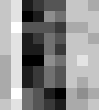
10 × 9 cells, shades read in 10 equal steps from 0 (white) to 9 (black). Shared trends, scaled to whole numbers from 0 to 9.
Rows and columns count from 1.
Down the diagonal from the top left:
2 1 6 7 5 5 2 3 3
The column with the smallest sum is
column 2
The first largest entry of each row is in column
3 3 6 3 3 3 3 3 6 6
